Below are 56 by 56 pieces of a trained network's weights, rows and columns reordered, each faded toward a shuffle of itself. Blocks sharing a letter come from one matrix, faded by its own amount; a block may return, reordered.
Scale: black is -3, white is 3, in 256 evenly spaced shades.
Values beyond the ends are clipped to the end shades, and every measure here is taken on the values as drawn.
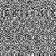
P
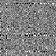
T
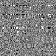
T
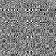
T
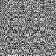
P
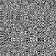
T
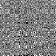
T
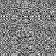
P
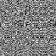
P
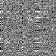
T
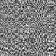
P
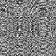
P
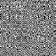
T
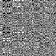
T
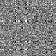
T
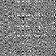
T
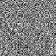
P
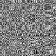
P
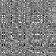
T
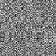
P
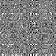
T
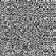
P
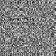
P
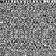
P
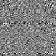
T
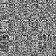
P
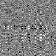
T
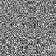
P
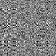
T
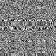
P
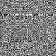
P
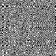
T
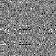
T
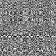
P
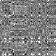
T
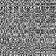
P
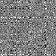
T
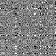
T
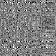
T
